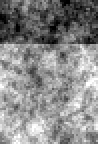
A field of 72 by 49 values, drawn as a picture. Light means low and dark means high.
Grain: blotchy. Seam: horizontal, 30% of the way down, the top part higher. Stripes: none.
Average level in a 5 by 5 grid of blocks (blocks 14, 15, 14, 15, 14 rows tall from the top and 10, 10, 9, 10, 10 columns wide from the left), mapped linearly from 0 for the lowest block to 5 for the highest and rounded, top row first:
5 3 4 5 5 | 3 3 4 3 3 | 1 2 1 2 0 | 1 2 2 1 1 | 0 0 1 2 1
